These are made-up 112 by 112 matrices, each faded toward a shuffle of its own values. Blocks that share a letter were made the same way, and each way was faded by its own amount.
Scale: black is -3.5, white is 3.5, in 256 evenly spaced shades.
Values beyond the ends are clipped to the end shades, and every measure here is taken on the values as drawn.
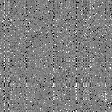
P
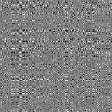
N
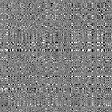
N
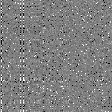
P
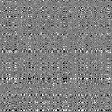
N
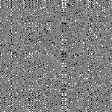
P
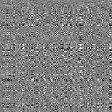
N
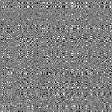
N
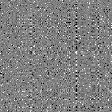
P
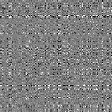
N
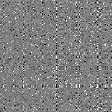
P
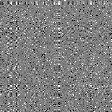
P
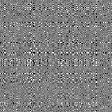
N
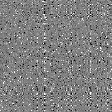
P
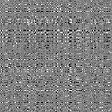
N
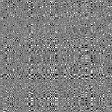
N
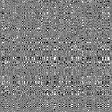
N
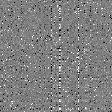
P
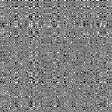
N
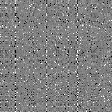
P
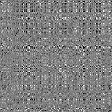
N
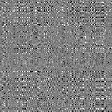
N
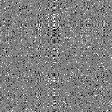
P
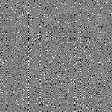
P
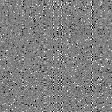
P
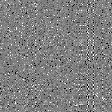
P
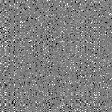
P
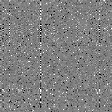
P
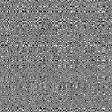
N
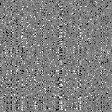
P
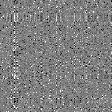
P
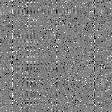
P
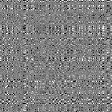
N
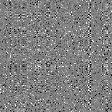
P
